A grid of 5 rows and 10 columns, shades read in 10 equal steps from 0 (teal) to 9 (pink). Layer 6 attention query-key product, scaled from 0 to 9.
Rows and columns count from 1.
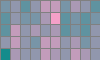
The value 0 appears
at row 5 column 1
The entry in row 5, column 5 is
7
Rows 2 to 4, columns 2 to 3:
5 4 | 7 5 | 7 5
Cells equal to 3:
8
